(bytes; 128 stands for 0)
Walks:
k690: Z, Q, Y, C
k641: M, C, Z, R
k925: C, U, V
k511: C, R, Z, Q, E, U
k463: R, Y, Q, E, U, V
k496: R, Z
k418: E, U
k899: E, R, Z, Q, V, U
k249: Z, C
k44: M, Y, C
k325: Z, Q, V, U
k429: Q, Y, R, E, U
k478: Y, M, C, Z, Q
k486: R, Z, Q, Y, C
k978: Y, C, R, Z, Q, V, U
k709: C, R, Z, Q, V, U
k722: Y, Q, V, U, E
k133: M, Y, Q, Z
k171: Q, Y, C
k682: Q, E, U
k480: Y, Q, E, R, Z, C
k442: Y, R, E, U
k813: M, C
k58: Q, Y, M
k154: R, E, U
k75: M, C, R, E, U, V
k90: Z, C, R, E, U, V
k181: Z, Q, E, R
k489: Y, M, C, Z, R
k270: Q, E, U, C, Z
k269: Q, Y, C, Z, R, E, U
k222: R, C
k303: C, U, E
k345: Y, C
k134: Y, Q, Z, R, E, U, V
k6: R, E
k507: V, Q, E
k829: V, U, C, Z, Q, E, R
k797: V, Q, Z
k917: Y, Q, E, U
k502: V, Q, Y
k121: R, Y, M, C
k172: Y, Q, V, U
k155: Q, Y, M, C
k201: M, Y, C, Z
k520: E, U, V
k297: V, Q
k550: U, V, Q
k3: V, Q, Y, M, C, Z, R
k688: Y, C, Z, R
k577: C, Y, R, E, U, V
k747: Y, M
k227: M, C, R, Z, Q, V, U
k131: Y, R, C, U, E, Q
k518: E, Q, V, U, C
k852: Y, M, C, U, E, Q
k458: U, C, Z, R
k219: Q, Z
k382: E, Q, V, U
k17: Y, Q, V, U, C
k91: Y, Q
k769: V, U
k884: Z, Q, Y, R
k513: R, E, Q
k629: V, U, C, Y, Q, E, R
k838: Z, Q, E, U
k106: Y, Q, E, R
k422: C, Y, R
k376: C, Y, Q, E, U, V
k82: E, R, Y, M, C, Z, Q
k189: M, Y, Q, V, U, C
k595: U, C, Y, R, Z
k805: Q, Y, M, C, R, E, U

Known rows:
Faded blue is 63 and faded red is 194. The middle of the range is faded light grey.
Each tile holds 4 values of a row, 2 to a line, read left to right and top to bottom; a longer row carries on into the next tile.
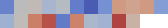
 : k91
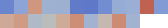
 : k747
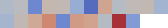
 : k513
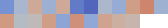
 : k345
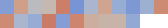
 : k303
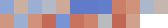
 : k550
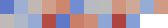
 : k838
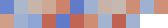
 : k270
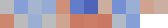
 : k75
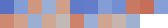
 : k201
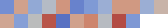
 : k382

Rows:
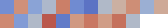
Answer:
k518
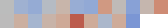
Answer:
k154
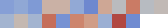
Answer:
k181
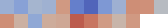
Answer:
k227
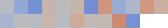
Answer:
k6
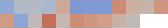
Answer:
k769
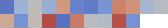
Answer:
k722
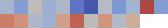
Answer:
k121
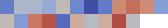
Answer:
k502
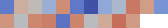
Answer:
k171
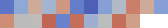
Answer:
k690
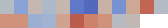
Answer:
k641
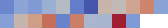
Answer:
k106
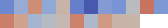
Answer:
k44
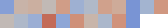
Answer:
k418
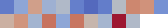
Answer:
k133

